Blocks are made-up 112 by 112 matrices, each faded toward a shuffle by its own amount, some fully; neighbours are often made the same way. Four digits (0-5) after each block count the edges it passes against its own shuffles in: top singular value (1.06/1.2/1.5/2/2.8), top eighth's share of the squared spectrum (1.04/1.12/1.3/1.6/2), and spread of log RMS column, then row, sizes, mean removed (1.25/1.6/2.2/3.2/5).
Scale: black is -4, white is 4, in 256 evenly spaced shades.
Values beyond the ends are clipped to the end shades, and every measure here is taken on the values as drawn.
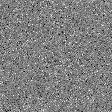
2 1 0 0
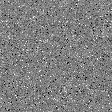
2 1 0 0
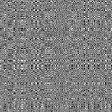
5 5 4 4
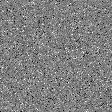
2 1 0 0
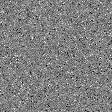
0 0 0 0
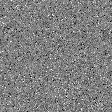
0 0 0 0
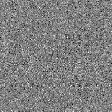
4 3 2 1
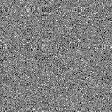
4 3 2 1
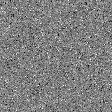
2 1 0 0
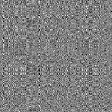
5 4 3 3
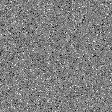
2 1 0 0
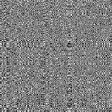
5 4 3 3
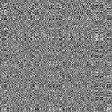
5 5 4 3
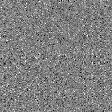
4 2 1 1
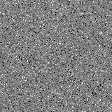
0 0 0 0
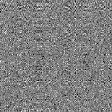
4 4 2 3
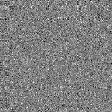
4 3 2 1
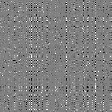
5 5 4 3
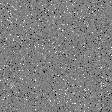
2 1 0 0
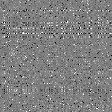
5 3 2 2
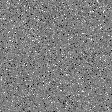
1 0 0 0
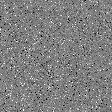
0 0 0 0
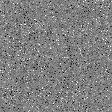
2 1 0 0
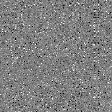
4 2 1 1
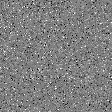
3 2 0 0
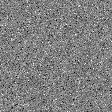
0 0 0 0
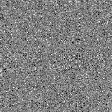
3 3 1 1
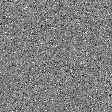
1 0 0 0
